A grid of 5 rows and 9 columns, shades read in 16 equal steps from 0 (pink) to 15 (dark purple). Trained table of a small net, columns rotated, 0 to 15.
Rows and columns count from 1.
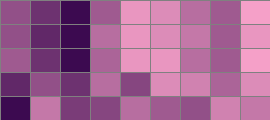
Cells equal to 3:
2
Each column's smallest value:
7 4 10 5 1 1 3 3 0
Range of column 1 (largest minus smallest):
8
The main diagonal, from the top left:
8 12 15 5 5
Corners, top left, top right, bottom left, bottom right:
8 0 15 4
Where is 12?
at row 2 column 2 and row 4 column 1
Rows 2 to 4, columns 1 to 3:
8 12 15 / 7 11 15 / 12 8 11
